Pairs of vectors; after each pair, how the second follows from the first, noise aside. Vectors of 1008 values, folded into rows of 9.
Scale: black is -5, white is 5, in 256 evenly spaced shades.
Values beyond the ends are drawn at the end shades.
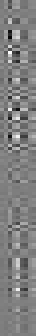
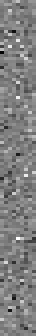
shuffled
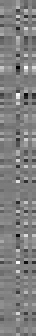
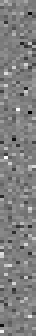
shuffled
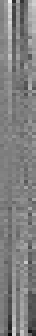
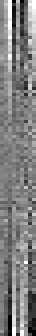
scaled up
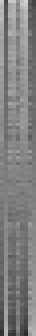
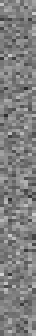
shuffled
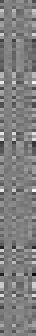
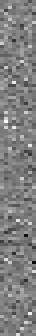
shuffled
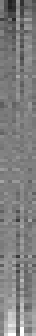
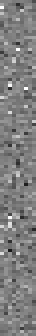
shuffled
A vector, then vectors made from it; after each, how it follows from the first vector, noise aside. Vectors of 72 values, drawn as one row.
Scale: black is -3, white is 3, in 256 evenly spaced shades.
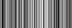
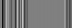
partly zeroed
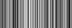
reversed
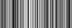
reversed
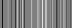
partly zeroed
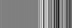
partly zeroed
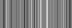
partly zeroed
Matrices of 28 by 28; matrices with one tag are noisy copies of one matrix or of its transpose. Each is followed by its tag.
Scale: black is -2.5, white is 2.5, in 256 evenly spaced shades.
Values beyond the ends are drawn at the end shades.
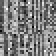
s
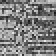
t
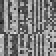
s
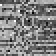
t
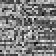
t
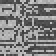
t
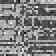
t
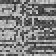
t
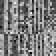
s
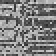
t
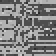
t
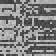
t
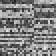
s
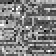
t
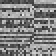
s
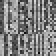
s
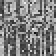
t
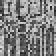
t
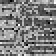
t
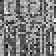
t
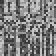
t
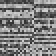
s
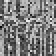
t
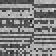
s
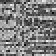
t
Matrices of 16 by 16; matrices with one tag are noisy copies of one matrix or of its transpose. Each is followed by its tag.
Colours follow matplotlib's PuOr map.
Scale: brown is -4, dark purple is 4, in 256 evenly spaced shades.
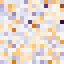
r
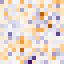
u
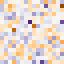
r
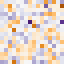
r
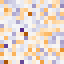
r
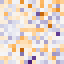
u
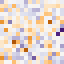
u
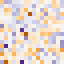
r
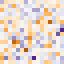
u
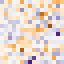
u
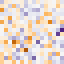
u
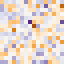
r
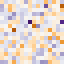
r
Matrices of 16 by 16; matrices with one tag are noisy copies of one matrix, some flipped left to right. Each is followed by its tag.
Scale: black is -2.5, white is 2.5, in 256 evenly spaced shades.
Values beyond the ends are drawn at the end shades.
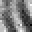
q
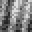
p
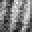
p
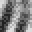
q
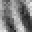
q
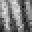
p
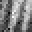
p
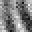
q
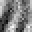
q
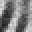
q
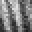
p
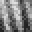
p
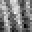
p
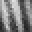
p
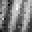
p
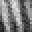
p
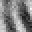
q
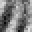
q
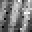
p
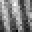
p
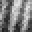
p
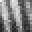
p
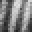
p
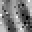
q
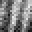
p
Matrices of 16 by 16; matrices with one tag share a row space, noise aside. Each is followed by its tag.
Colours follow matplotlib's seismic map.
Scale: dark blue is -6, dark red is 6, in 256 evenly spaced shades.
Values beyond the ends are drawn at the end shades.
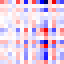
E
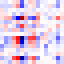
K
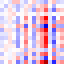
E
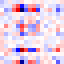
K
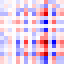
E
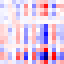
E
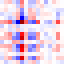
K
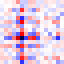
K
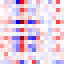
K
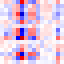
K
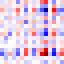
E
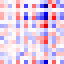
E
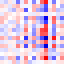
E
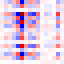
K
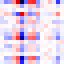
K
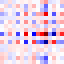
E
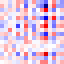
E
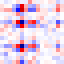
K
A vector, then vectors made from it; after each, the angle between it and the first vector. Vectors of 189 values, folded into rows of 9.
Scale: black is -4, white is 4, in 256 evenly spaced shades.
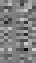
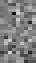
orthogonal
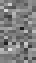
partly aligned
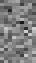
partly aligned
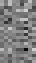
nearly parallel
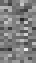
nearly opposite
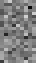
orthogonal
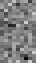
orthogonal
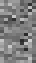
partly aligned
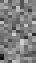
orthogonal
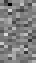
partly opposed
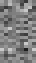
nearly parallel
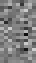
nearly parallel
